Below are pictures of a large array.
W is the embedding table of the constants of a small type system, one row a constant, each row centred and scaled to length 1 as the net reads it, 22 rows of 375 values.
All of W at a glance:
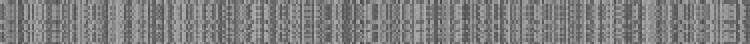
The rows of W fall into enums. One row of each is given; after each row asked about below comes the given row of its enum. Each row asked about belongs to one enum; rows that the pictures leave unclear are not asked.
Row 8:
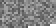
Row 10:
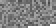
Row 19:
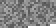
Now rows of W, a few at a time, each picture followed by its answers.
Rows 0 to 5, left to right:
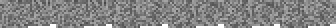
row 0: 10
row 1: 10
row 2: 8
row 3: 19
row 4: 19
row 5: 8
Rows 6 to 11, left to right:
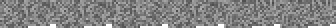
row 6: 19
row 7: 19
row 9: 19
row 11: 10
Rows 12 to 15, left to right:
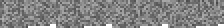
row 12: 8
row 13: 8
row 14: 19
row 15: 10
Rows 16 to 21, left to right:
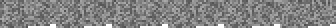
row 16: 8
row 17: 19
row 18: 8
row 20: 19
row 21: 10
